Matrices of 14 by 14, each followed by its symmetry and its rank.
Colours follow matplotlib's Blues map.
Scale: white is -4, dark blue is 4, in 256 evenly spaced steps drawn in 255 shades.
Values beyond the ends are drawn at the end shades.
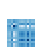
symmetric, rank one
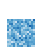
neither, full rank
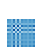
symmetric, rank one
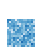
symmetric, full rank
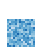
neither, full rank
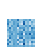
neither, rank two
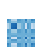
symmetric, rank one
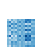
neither, rank two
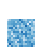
neither, full rank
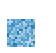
symmetric, full rank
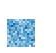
neither, full rank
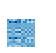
neither, rank two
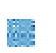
neither, rank two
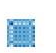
symmetric, rank one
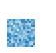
symmetric, full rank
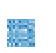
neither, rank two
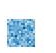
symmetric, full rank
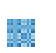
symmetric, rank one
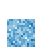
symmetric, full rank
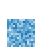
neither, full rank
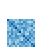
symmetric, full rank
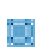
symmetric, rank one
